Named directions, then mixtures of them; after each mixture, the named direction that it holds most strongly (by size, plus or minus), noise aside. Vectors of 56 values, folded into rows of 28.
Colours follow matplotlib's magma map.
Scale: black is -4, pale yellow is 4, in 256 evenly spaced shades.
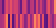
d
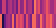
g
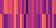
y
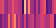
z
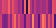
y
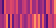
d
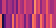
g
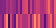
d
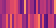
d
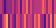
y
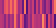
y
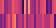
z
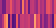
d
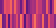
d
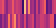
z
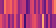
y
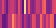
z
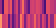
z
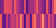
y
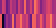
g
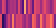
g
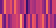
y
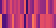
g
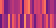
z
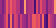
d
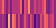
d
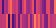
d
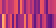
g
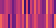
z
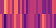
y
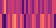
y
